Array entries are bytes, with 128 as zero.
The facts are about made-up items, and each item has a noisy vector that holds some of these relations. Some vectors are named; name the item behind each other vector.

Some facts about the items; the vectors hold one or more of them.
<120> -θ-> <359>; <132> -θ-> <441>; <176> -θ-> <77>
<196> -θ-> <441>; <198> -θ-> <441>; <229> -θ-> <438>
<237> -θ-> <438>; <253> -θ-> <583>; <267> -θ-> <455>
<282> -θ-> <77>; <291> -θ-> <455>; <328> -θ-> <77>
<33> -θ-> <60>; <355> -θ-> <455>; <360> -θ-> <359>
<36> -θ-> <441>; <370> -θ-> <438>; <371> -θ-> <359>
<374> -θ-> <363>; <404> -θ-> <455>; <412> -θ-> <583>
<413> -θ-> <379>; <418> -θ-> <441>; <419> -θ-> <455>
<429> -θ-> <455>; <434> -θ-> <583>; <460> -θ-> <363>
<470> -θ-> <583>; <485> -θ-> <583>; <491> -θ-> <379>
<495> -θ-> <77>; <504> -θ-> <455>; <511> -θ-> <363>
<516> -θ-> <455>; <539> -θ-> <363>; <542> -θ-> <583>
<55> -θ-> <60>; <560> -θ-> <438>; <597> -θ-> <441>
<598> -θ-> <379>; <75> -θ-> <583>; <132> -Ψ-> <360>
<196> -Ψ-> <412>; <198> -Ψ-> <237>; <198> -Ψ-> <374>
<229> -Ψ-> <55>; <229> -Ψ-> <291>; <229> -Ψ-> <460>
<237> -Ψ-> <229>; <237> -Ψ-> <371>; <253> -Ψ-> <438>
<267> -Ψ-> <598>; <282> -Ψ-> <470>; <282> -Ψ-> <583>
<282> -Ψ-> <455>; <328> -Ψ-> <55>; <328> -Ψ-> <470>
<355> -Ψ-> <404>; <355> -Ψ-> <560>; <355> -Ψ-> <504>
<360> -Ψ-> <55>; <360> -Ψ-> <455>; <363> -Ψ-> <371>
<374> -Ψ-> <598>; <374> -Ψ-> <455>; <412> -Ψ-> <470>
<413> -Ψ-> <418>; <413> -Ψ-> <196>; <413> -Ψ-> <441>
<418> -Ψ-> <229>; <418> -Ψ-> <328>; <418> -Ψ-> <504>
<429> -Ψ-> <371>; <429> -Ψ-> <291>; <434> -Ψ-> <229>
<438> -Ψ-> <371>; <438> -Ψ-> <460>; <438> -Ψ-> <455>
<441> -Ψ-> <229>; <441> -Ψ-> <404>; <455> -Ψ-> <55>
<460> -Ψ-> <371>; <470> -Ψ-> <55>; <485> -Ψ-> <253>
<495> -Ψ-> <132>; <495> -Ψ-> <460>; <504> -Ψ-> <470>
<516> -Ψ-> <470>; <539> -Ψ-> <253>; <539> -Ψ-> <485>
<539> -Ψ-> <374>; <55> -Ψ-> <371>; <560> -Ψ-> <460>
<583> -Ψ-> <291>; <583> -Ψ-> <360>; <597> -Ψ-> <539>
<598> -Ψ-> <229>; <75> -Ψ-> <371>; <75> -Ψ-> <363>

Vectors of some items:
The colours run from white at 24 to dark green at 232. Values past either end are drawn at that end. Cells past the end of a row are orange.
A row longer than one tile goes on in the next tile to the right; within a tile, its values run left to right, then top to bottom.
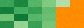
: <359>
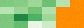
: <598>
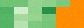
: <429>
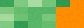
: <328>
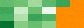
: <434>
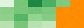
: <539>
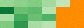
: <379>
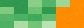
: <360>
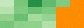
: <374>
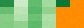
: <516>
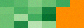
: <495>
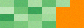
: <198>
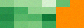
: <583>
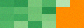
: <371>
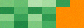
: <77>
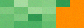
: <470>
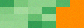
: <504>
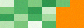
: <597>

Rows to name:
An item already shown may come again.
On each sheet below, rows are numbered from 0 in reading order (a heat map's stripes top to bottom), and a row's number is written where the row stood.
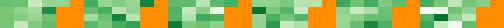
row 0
<291>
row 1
<412>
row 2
<434>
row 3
<379>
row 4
<355>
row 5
<267>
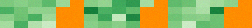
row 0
<491>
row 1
<438>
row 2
<291>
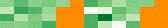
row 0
<36>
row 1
<267>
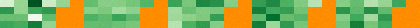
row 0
<363>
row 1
<542>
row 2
<560>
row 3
<359>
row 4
<77>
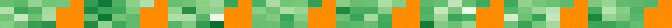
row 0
<418>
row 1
<359>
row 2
<196>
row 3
<470>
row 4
<60>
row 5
<434>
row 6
<413>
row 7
<75>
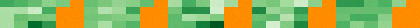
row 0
<404>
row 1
<419>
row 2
<441>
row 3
<455>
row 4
<120>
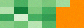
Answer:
<132>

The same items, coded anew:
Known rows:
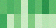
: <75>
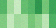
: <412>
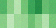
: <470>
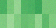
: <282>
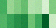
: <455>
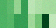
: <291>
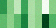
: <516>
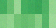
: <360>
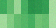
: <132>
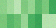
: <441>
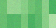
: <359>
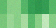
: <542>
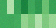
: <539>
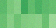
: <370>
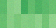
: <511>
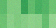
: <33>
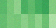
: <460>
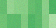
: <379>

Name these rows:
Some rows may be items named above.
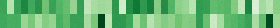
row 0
<539>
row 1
<291>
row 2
<597>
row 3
<583>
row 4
<504>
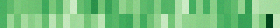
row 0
<371>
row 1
<412>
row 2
<438>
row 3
<196>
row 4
<291>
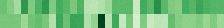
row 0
<560>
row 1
<429>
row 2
<75>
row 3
<198>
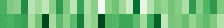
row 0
<419>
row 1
<516>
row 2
<404>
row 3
<560>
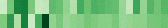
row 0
<267>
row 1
<418>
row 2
<413>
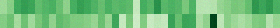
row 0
<598>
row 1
<374>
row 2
<75>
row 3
<429>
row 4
<434>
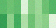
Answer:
<363>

